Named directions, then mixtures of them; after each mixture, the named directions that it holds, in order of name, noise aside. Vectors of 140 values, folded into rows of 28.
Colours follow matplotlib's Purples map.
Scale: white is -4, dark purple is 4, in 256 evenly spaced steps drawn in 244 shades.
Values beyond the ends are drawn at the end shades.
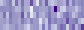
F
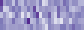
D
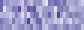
D, F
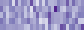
D, F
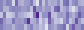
D, F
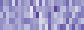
D, F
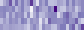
F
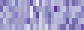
D, F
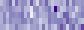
F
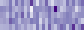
F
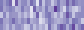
D, F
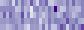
F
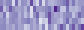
D, F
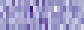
D, F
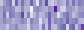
F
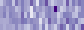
F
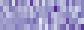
D, F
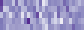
D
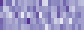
D
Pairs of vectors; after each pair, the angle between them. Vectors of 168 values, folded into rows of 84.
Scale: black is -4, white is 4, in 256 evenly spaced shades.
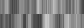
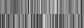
partly aligned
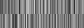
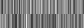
partly aligned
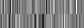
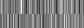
partly aligned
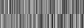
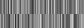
partly opposed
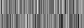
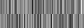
partly aligned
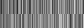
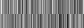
nearly opposite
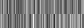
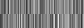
partly opposed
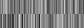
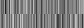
partly opposed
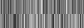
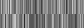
nearly opposite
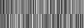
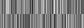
orthogonal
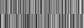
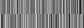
nearly opposite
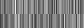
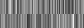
orthogonal
